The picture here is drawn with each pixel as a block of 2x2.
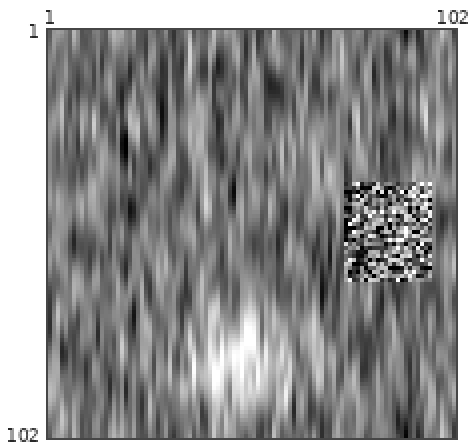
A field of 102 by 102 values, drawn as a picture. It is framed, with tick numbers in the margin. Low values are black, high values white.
In the middle right lies a patch that is rougher than the rest. Values change most from cell to cell in the middle right. The halves do not mirror each other. The bottom middle is the ninth with the highest average. The grain runs up and down. A single bump stands in the bottom middle.
